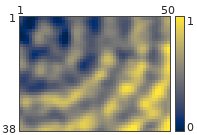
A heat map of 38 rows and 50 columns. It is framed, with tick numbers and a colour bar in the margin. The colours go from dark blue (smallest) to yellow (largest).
Rings: centred on the top left. Ninth with the highest average: bottom right. Mirror symmetry: none. Ninth with the lowest average: top left. Slope: up to the bottom right.
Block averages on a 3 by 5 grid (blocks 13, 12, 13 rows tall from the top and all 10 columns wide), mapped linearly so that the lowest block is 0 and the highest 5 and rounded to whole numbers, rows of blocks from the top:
0 1 1 2 3
1 2 3 4 4
3 4 4 4 5
